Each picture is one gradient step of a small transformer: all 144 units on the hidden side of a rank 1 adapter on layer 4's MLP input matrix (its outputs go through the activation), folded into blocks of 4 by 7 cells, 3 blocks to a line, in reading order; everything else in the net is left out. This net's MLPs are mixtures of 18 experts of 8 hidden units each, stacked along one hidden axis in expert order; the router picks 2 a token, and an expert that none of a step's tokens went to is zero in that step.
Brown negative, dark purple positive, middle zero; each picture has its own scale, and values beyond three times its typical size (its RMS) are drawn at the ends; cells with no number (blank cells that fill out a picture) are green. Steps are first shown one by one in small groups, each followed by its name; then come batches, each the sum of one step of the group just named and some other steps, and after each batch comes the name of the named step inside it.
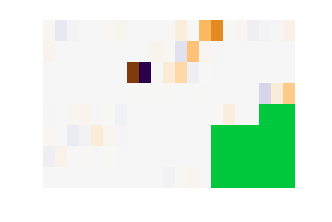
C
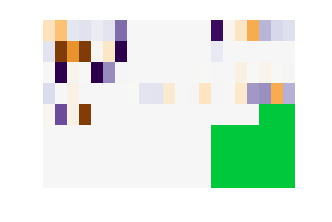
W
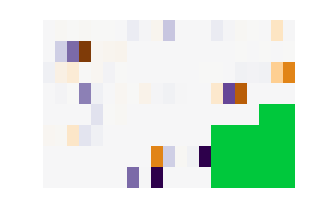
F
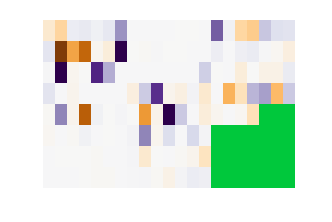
W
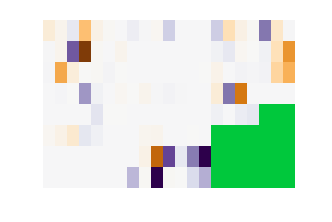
F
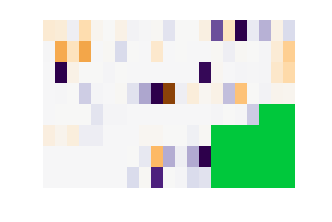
F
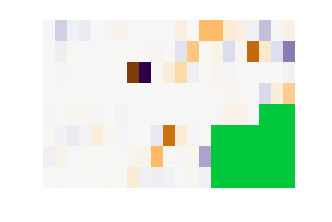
C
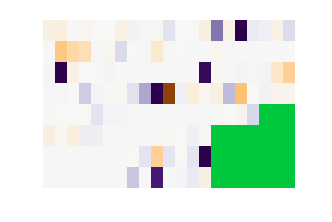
F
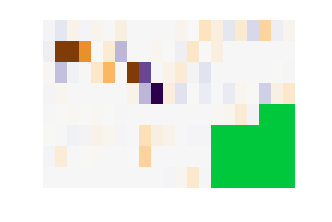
C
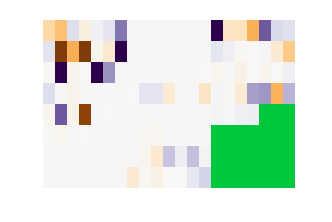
W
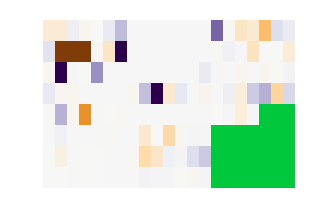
W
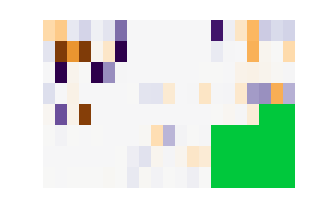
W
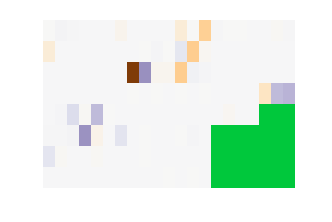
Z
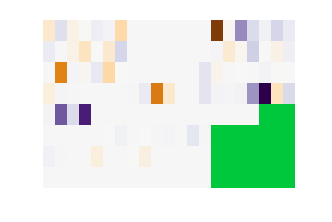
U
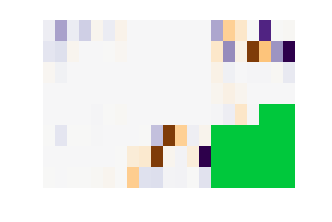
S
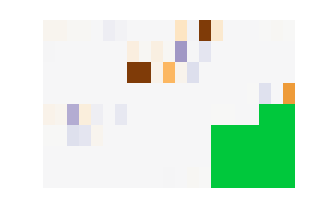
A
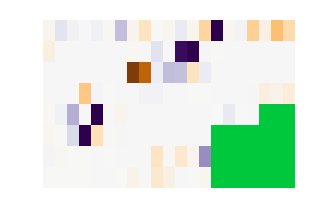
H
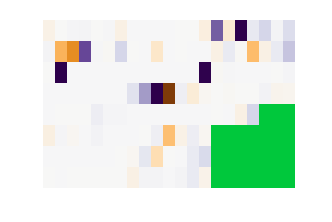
S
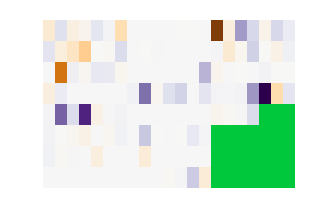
U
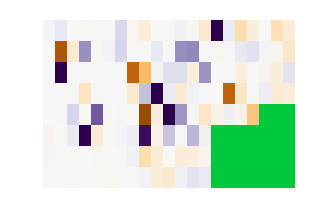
H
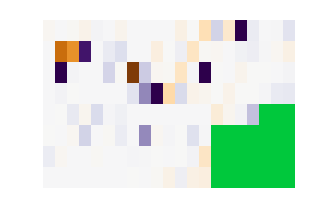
Z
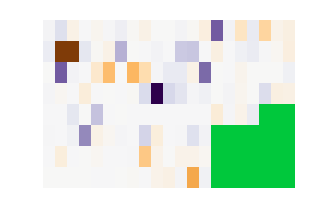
H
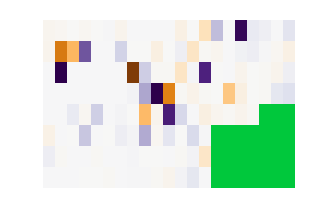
Z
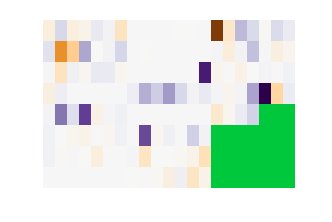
U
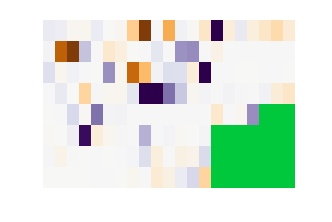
H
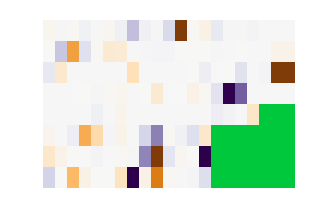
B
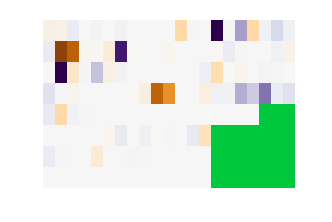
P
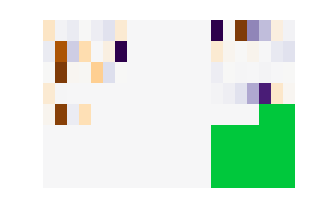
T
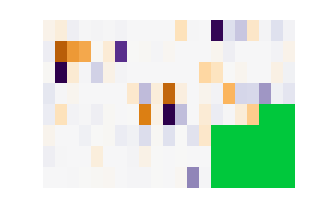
P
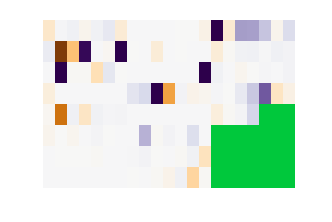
T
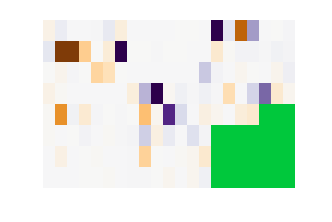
T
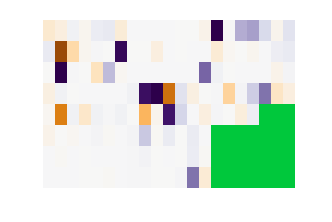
T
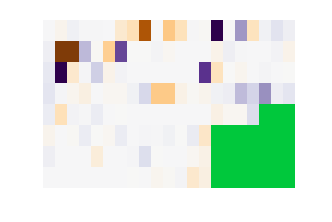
P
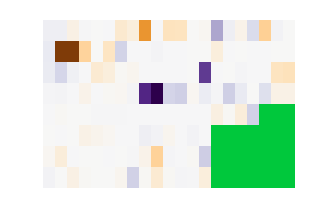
B
